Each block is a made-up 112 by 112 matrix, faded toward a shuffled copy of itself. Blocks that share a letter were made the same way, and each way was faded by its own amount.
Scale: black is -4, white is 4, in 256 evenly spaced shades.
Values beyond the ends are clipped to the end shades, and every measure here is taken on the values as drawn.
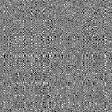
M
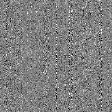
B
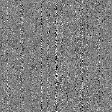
B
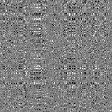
M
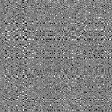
M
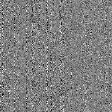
B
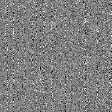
B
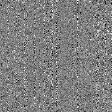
B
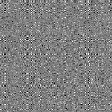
M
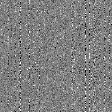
B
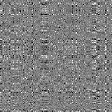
M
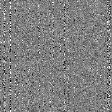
B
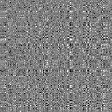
M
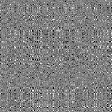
M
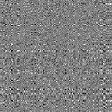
M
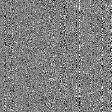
B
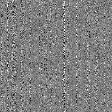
B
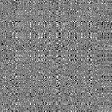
M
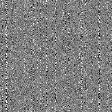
B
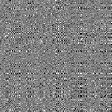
M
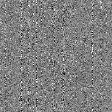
B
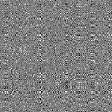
M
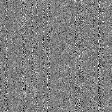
B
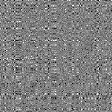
M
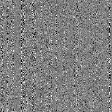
B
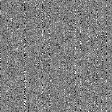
B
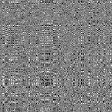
M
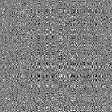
M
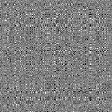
M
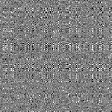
M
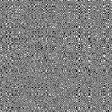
M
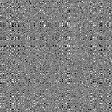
M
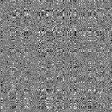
M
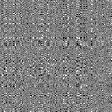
M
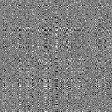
M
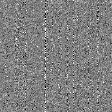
B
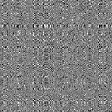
M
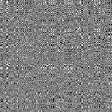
M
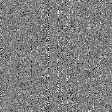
B
